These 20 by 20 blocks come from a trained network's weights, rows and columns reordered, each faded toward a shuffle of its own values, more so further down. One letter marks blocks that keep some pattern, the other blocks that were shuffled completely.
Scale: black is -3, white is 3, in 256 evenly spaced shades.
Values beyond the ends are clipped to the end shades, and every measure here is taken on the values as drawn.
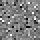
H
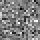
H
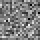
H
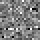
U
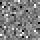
H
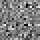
U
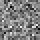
U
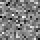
H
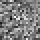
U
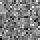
H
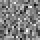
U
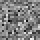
U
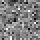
H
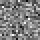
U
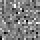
H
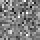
H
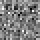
U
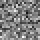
H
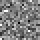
H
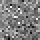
H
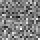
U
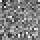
U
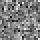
H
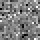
H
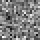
H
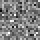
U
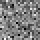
H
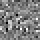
U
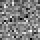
H
